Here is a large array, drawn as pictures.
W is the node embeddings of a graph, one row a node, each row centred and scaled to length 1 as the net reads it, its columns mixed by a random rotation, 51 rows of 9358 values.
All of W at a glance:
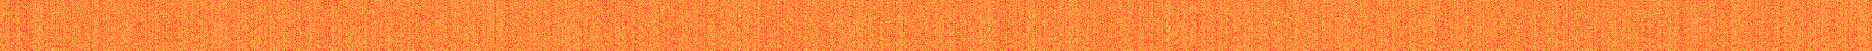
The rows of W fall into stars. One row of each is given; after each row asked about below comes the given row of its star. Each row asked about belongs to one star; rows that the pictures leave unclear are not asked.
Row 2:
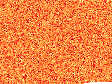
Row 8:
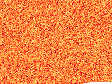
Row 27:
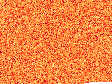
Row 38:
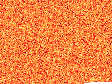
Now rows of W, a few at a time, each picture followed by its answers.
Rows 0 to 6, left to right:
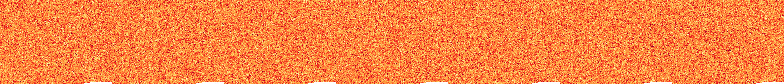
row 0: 2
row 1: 8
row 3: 27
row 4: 8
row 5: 2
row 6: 27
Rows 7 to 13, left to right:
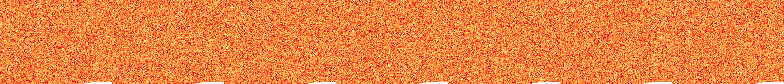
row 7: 27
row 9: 38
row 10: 27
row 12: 27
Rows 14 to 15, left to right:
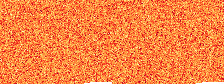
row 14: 2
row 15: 38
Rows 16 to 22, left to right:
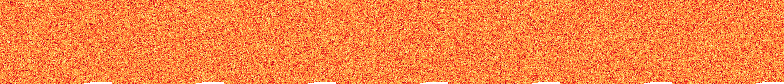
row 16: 2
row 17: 38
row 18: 27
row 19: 8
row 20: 38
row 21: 8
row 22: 2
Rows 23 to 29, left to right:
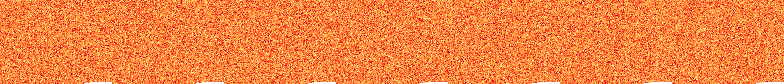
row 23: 38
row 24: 2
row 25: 38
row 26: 8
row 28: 27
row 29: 8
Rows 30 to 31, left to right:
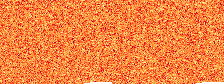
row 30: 38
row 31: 8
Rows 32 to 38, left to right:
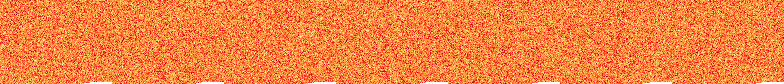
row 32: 2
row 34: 27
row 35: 8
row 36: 27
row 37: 27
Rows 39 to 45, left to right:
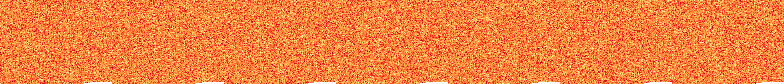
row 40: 38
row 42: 8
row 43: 27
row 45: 2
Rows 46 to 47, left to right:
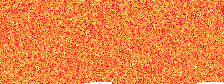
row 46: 2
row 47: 38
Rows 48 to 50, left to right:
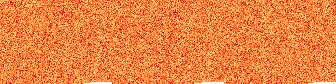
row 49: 27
